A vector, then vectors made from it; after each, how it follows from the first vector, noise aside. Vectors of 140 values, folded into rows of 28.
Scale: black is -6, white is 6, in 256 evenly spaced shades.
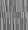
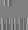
partly zeroed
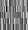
scaled up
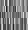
scaled up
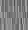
reversed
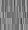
reversed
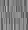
negated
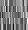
scaled up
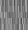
reversed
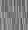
reversed
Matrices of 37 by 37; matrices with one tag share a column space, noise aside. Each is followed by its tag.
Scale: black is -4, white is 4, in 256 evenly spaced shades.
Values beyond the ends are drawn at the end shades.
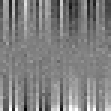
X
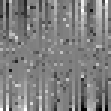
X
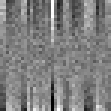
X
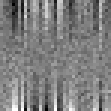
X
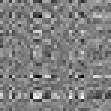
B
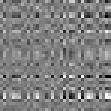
B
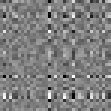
B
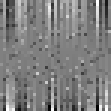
X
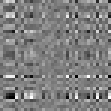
B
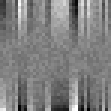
X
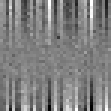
X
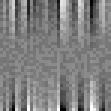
X
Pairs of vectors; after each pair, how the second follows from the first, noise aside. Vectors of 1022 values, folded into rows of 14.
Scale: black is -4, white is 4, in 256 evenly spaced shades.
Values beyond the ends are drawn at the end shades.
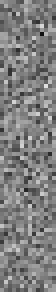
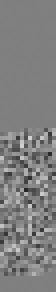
partly zeroed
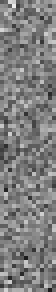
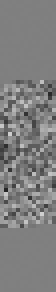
partly zeroed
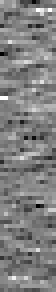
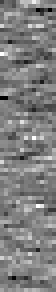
negated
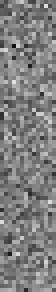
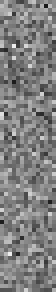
negated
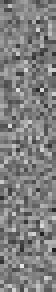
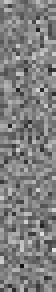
negated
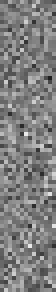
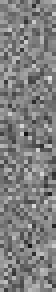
negated
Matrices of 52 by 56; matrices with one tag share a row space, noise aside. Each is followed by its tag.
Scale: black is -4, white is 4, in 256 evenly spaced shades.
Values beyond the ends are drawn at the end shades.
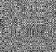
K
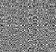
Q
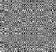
K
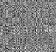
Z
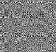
K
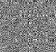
Q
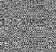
K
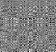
Q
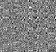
Q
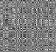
Z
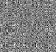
Z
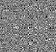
Q
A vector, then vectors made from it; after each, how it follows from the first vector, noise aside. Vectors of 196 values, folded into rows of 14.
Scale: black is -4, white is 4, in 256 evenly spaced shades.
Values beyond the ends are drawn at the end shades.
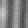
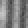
copied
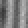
negated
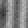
negated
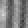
copied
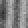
negated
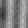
negated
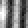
scaled up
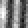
scaled up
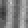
negated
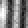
scaled up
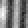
scaled up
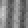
copied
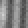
copied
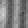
copied
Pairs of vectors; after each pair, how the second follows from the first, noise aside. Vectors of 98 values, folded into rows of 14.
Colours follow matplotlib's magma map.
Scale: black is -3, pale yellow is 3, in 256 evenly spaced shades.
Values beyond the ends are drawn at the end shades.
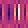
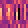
negated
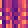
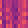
shrunk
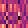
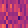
shrunk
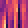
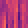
shrunk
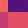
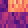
negated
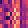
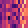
wrapped around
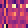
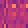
shrunk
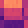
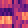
wrapped around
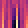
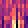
negated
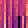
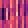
wrapped around
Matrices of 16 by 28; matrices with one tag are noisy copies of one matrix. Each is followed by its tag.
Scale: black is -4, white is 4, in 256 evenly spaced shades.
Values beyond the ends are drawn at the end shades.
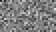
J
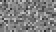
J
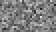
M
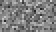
M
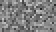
M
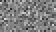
J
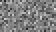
J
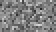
M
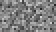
M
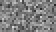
M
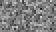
M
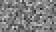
M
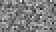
M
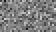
J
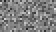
J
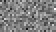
J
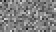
J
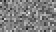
J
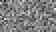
J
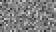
J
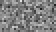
M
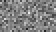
J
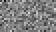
J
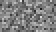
M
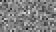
J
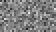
J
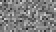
J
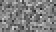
M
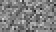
M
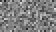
J
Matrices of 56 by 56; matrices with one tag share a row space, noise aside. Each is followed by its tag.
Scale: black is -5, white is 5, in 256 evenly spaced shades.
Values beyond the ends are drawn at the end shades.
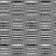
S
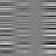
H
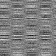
S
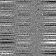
H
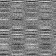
S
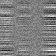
H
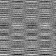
S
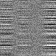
H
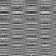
S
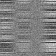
H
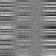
H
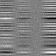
H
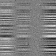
H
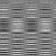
S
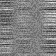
H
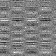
S
